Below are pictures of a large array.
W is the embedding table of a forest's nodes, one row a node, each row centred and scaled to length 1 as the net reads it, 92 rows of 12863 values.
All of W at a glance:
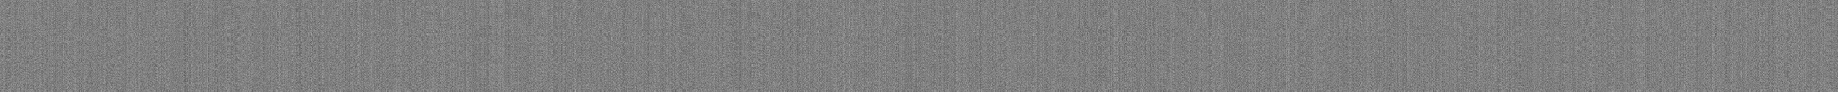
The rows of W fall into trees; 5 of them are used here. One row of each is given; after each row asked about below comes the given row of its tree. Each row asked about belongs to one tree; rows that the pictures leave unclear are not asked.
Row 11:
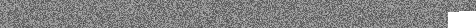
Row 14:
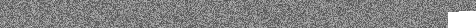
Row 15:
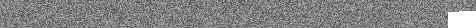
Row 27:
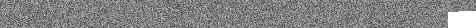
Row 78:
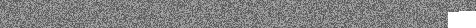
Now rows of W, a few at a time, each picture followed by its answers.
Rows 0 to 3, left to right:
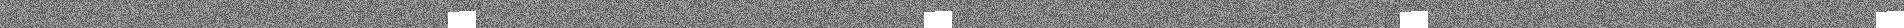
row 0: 11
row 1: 78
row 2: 11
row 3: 14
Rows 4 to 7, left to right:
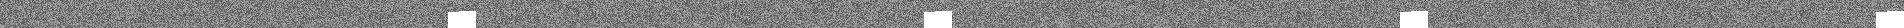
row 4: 11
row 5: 14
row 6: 15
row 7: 15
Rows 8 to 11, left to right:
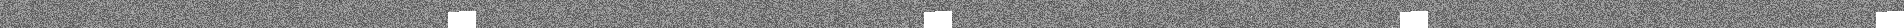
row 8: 11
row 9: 11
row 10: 14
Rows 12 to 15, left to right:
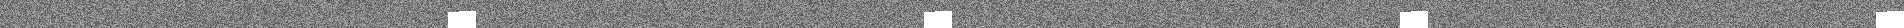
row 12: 14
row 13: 14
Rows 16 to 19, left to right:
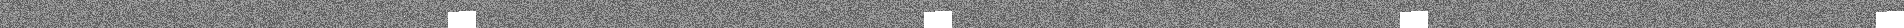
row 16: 14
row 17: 15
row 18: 15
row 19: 11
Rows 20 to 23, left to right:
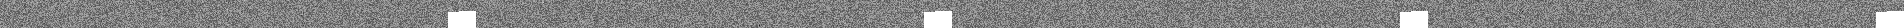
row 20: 27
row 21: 15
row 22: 11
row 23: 11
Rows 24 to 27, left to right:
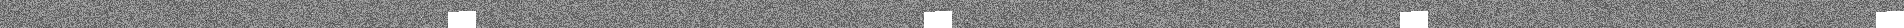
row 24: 27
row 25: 11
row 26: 15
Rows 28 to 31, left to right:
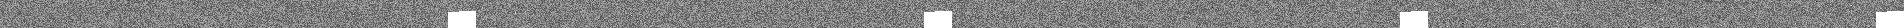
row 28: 15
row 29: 78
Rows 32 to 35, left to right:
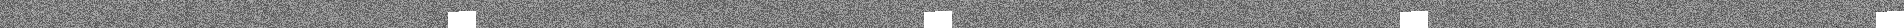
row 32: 14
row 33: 15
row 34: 15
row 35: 15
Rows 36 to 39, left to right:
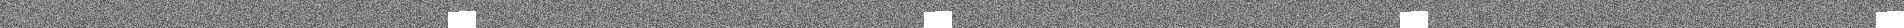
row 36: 78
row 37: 14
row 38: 14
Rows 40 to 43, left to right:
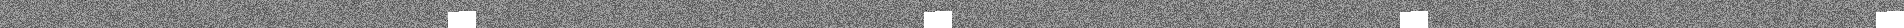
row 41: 11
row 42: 78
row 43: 27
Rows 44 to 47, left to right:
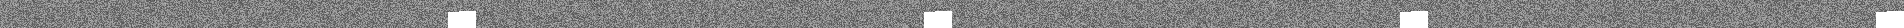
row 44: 15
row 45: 11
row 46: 14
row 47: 14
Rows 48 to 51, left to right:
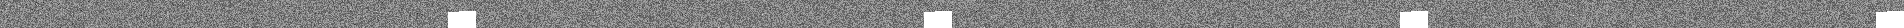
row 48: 78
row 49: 14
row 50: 15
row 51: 15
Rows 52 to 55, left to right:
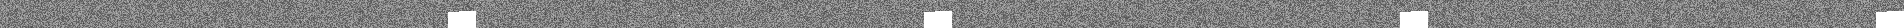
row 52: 11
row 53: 15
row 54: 14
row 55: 11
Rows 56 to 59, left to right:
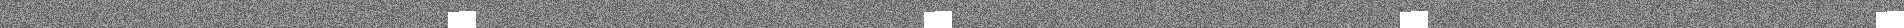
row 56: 78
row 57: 14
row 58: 78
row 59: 15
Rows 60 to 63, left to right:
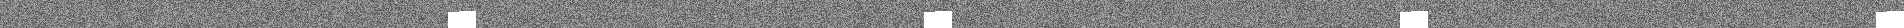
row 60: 15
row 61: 78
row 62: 27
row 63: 14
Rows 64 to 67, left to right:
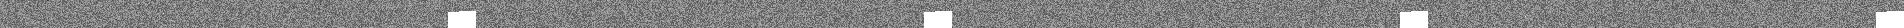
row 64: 11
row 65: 11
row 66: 11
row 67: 14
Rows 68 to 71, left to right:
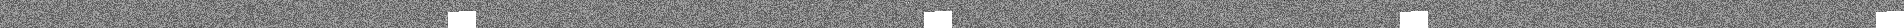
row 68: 14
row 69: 78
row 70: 11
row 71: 14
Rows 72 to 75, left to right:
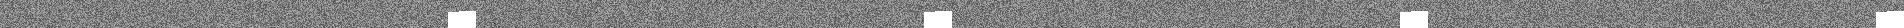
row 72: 14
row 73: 11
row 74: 27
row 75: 14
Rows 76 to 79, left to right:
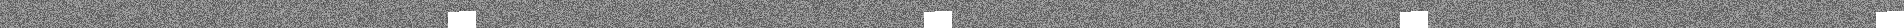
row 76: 11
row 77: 14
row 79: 15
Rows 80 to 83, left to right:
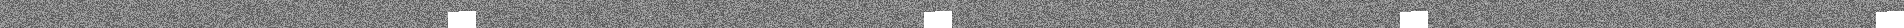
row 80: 14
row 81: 15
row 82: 11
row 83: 11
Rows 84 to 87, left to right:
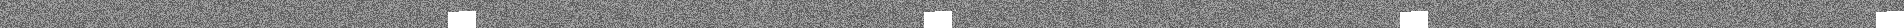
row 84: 78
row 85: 78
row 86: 15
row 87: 27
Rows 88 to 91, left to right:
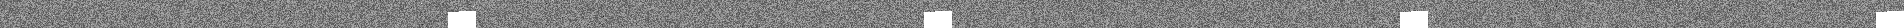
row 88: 78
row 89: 15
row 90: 15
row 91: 15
